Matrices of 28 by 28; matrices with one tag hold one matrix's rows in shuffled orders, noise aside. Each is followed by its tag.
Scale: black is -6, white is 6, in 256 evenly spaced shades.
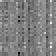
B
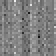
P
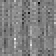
P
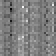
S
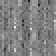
P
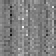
S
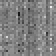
B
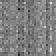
B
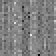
P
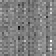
B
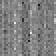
P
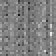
B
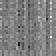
B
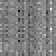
B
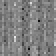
P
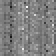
S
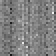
S
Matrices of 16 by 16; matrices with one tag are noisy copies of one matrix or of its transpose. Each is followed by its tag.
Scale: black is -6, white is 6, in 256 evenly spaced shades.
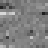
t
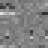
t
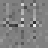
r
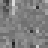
t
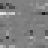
t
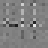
r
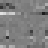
t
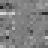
t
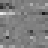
t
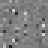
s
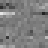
t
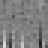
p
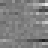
p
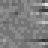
p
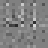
r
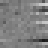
p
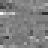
t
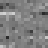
t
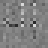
r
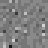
s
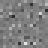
s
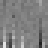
p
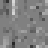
t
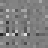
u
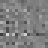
u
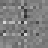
r
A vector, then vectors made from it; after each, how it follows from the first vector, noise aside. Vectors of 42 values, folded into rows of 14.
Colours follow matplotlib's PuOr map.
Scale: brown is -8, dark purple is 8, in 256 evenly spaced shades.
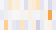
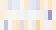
negated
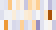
scaled up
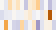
scaled up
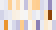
scaled up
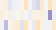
negated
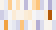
scaled up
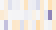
negated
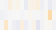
shrunk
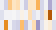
scaled up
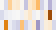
scaled up
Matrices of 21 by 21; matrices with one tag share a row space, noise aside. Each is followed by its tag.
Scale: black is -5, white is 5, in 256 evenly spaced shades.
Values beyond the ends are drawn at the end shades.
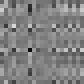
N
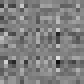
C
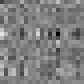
C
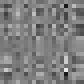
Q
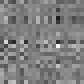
C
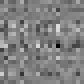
C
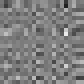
Q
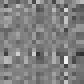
Q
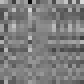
N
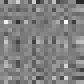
Q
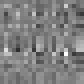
Q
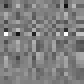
Q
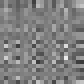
Q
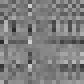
N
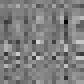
Q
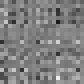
C
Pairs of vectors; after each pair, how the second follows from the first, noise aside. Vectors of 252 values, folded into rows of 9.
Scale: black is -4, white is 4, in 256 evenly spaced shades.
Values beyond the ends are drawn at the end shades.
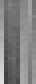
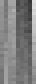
reversed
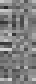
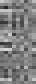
copied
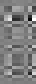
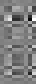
copied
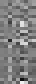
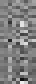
copied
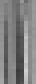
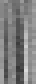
copied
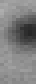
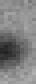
reversed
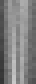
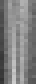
copied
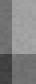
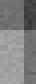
reversed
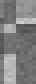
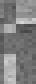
copied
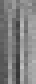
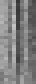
reversed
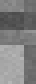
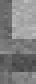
reversed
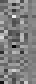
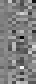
reversed
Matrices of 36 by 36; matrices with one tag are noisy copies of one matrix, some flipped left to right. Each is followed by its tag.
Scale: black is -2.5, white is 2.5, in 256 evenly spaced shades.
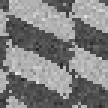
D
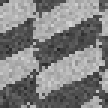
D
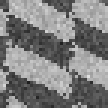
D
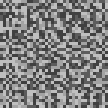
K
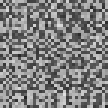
K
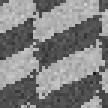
D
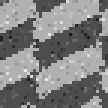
D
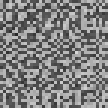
K
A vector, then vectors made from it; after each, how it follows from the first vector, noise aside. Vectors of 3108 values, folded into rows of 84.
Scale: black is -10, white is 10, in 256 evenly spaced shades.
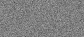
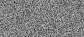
scaled up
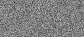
scaled up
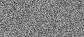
scaled up
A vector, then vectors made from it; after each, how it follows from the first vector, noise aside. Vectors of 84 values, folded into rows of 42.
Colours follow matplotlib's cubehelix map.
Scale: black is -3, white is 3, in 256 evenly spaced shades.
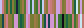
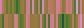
shrunk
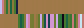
partly zeroed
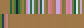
partly zeroed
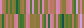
shrunk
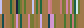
partly zeroed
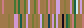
partly zeroed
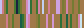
partly zeroed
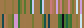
partly zeroed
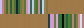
partly zeroed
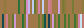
partly zeroed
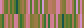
shrunk
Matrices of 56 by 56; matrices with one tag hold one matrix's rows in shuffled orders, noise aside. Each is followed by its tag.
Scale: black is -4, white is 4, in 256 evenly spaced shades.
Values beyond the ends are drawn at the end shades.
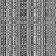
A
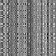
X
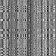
X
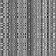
X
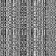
A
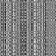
A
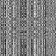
A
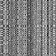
X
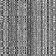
X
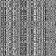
A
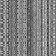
X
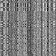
X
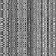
X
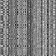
X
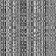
A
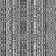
A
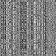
A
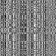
A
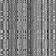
X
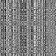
A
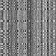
X
